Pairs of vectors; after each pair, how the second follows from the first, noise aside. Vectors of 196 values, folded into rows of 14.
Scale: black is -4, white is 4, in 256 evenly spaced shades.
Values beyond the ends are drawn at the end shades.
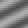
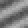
negated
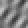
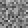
shuffled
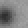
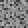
shuffled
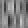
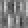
negated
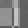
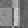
copied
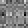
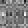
negated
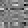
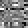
scaled up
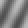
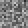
shuffled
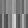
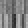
negated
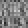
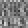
negated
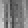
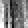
scaled up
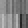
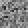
shuffled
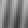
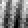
scaled up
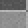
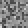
shuffled
